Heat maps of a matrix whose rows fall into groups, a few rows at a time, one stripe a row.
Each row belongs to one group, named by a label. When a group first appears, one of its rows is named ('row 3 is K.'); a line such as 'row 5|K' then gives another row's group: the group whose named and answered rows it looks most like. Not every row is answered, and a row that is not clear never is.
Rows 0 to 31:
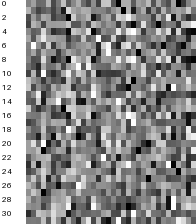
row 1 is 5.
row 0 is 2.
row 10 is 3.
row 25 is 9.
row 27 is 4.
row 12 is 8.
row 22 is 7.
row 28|8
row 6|2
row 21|4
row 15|5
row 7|9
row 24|3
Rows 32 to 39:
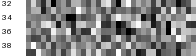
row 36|8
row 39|3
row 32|2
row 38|2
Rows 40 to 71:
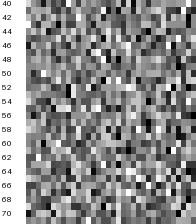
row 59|2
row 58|7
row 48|7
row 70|3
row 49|2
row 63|7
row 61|8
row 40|5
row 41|7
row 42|4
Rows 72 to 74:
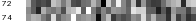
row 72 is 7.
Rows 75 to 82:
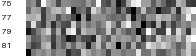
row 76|8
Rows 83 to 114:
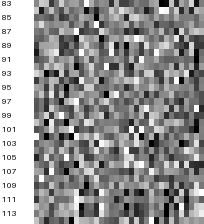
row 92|4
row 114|5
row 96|9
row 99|9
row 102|5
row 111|3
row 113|8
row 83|4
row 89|7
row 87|8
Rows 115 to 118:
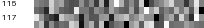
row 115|9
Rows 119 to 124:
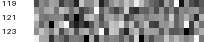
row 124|5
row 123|2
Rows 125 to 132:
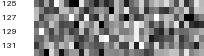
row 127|2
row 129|2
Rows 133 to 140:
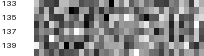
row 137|3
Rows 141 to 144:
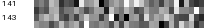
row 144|4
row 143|7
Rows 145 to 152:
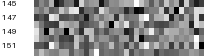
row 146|8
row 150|5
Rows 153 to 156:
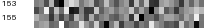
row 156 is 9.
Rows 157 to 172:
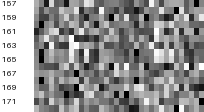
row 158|8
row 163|3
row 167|9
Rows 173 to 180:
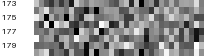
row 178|4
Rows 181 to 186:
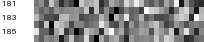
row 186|2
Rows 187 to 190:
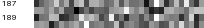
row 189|7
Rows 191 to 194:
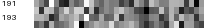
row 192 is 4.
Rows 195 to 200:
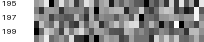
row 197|5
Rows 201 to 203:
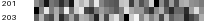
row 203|2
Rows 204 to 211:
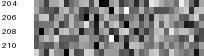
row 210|2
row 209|7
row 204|9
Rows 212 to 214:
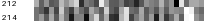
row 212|8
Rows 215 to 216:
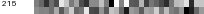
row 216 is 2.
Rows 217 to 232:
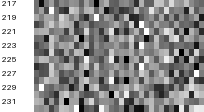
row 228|7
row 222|9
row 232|8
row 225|7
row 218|3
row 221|7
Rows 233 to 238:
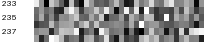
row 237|8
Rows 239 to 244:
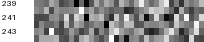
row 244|7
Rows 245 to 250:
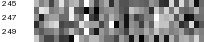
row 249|2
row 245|4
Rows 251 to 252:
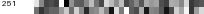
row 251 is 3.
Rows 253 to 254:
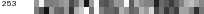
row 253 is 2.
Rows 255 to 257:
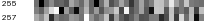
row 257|4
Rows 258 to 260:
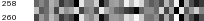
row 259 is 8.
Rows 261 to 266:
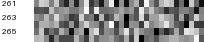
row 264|7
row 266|5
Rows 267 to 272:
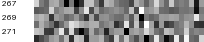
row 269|5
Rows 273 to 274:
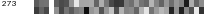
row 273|3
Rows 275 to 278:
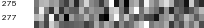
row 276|2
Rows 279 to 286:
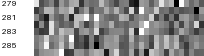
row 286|9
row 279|8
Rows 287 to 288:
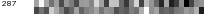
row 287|2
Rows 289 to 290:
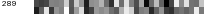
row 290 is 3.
